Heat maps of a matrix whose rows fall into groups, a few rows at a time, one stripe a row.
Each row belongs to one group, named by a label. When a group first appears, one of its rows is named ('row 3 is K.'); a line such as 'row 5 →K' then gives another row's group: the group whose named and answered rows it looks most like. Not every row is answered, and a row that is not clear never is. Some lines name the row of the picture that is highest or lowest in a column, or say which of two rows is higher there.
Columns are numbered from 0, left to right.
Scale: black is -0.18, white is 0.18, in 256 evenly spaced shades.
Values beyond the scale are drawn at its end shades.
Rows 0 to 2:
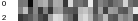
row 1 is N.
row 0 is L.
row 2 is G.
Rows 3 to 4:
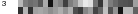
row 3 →N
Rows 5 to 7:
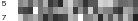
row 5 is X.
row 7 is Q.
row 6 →L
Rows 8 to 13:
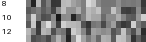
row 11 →L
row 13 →X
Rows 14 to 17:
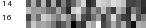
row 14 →X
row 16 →L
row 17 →N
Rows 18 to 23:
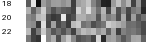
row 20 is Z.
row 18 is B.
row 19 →Q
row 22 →Q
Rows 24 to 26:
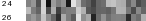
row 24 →X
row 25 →X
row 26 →Z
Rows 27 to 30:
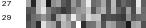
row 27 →Q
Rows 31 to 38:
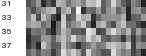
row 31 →G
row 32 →L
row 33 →Z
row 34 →Z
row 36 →G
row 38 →G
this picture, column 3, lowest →31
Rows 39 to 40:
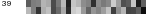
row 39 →Z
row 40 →X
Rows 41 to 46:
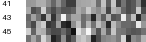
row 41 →Q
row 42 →Q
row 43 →Z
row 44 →Q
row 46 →Z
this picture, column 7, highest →43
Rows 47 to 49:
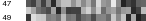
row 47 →G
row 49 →Z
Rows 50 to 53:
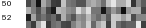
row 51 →G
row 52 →B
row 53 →Q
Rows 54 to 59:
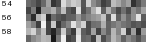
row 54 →G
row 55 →L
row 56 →Q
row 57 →X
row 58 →Z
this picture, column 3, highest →57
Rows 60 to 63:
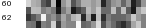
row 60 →N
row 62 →L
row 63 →L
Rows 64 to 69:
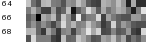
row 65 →N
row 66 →L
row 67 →G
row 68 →N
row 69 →Z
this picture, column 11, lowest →66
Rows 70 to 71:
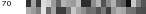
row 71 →X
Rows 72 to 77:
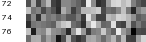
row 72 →B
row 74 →B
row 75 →G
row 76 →X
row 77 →N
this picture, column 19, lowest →75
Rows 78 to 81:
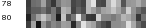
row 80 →Z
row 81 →B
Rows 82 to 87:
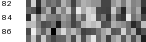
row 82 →B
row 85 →N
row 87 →B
